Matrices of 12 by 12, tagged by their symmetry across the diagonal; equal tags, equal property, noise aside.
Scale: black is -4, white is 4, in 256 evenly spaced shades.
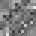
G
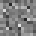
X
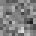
X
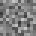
X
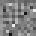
X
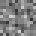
X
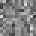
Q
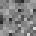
G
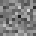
Q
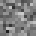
Q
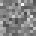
Q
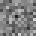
G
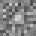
G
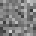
X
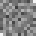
G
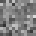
Q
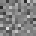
Q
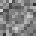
G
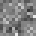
G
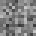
X
